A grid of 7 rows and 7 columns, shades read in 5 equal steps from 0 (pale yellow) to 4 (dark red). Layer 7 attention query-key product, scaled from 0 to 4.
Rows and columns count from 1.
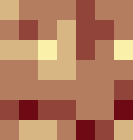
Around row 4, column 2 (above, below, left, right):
1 2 2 1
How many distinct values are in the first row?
3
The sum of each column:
13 15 11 12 19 16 14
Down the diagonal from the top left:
1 3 0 1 2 2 1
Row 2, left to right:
2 3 2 1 3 3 2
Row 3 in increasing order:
0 0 1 1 1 2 3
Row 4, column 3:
1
